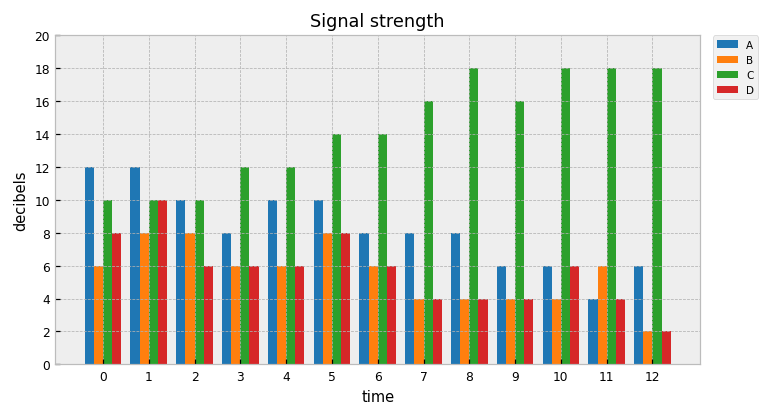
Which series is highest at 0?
A
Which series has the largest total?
C
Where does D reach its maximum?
1
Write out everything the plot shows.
Title: Signal strength
x-axis: time, ticks 0 1 2 3 4 5 6 7 8 9 10 11 12
y-axis: decibels, ticks 0 2 4 6 8 10 12 14 16 18 20
Legend: A, B, C, D
Values:
A: 12 12 10 8 10 10 8 8 8 6 6 4 6
B: 6 8 8 6 6 8 6 4 4 4 4 6 2
C: 10 10 10 12 12 14 14 16 18 16 18 18 18
D: 8 10 6 6 6 8 6 4 4 4 6 4 2
